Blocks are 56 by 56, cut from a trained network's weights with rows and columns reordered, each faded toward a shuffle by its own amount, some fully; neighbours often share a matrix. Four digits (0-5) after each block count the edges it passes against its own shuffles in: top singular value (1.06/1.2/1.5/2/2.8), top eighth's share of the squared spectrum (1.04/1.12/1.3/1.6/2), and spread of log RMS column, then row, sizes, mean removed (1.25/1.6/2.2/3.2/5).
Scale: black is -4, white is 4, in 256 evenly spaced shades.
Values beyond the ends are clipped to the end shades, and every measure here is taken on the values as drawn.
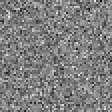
2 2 0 0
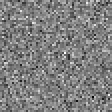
0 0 0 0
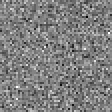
0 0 0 0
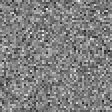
2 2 0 0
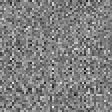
4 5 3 1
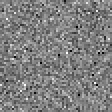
0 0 0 0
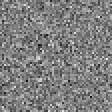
2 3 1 1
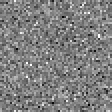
1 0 0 0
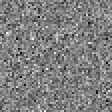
2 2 1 0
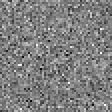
1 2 0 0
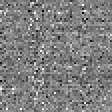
2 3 2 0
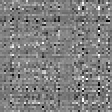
3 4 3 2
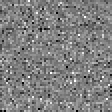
1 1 0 0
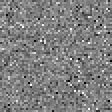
1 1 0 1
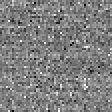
2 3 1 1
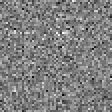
3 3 1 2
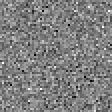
0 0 0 0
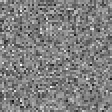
2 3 1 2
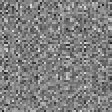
3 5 3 2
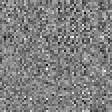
3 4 2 2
